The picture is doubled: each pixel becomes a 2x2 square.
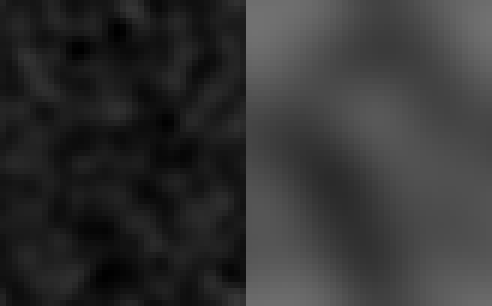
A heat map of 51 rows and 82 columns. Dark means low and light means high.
It is made of 1 by 2 panels. Panel 1,1: very low, blotchy, faint in contrast. Panel 1,2: low, smooth.
